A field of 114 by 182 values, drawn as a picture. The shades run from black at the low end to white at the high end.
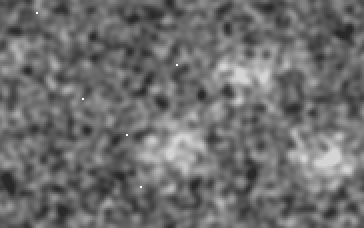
Lone odd cells: 5, each higher than its neighbours. Average level on the scale: 40%. Bumps: three. Mirror symmetry: none. Stripes: none.
